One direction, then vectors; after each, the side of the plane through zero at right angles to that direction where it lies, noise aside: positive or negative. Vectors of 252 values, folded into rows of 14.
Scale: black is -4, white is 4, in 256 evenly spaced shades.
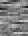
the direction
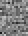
positive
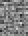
negative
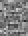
negative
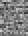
positive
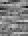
positive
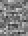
negative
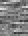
negative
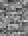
positive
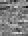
positive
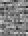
positive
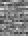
negative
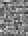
positive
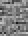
positive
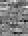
negative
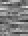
negative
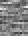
negative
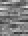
negative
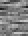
positive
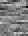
positive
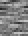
positive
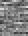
negative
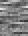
negative
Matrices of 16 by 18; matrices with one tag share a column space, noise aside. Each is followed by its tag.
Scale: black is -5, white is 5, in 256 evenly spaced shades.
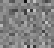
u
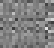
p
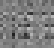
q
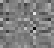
p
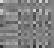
u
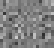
q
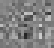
q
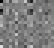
u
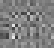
q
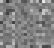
u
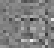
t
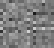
p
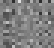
u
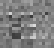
q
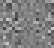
p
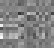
q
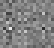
p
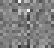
u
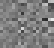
p
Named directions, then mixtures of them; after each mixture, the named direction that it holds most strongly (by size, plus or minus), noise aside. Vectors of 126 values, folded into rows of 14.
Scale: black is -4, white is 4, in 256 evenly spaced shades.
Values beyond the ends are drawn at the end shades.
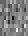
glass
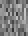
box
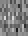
glass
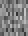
box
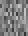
box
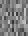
box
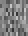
box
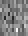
glass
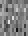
glass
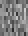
box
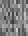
box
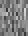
box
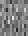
glass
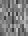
box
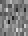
glass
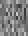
box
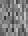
box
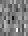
glass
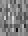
glass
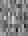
glass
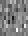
glass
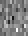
glass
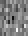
glass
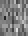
box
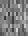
box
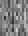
box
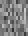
box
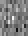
glass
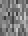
box
